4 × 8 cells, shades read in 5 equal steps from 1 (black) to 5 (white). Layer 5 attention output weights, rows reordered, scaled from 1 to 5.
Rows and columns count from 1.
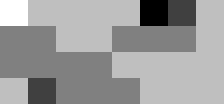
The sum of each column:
15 12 14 14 14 12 13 16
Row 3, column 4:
3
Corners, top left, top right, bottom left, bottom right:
5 4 4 4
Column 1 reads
5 3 3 4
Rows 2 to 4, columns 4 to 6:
4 3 3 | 3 4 4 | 3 3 4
